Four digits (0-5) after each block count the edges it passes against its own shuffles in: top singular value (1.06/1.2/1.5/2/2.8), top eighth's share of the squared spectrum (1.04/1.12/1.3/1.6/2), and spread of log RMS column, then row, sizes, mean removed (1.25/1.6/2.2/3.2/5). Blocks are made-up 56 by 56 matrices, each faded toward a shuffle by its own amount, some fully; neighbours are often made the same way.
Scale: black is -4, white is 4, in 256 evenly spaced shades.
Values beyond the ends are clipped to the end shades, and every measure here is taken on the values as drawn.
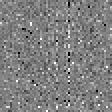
3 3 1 0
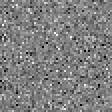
2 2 0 0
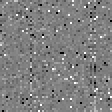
2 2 1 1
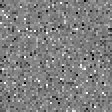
1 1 0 0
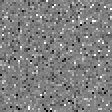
0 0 0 0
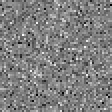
0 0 0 0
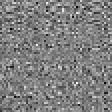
4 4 2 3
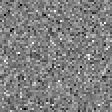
2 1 0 0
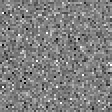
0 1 0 0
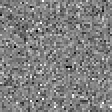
2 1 0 0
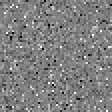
1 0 0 0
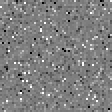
1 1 0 0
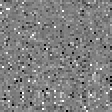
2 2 1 0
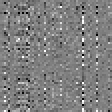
4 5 3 2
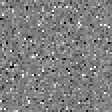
1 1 1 0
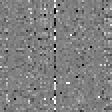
4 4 2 1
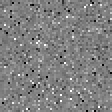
1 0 0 0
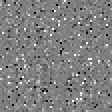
2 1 0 0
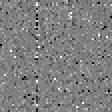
3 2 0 0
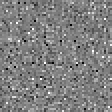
3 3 1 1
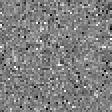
2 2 0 0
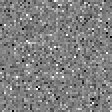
0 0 0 0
